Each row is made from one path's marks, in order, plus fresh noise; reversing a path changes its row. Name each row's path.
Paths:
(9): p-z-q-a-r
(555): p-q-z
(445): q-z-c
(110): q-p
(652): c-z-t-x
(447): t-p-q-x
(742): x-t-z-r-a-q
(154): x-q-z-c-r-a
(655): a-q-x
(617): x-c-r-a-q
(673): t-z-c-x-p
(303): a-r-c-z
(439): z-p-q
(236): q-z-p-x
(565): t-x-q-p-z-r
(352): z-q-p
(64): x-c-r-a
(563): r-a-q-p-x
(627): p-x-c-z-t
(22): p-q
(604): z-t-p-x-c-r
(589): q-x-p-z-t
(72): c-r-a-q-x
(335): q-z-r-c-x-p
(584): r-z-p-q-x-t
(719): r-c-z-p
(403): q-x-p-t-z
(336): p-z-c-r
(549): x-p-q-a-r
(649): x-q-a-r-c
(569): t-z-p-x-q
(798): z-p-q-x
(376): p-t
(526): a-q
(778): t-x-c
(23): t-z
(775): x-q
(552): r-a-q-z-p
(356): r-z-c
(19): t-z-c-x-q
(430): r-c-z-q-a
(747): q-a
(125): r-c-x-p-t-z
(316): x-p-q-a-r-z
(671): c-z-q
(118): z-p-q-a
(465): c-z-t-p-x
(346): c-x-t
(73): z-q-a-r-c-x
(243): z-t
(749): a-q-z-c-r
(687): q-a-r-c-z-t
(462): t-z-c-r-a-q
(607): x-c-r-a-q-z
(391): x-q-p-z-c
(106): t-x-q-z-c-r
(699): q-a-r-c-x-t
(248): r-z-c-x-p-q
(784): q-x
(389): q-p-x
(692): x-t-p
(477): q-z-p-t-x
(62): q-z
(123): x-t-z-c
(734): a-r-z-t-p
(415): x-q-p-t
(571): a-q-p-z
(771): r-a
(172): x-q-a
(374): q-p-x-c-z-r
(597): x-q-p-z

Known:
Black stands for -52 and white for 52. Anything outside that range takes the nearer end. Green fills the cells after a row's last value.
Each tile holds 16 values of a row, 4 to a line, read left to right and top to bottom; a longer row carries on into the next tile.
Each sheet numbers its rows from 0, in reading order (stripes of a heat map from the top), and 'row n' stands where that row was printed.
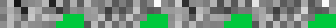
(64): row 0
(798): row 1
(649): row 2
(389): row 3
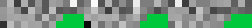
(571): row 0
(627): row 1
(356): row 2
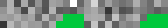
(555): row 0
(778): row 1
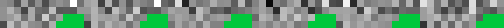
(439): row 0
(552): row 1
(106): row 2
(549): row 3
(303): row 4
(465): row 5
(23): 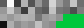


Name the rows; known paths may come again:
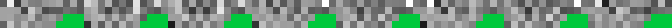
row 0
(356)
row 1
(465)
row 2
(584)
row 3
(555)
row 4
(248)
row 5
(687)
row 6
(22)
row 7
(336)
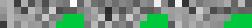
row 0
(552)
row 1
(655)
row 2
(303)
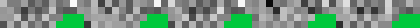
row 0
(798)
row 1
(571)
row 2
(447)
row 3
(549)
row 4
(346)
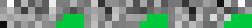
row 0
(627)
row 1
(649)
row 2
(526)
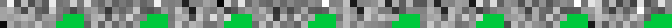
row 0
(125)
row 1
(563)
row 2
(747)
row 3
(775)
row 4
(64)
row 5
(430)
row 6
(439)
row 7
(692)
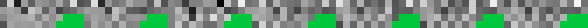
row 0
(316)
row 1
(106)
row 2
(172)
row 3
(391)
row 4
(335)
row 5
(236)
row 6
(671)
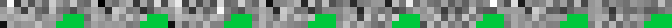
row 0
(23)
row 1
(9)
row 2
(376)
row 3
(154)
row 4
(617)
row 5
(569)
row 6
(749)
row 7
(73)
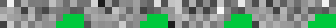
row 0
(123)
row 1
(565)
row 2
(415)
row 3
(62)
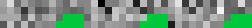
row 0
(778)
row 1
(771)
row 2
(734)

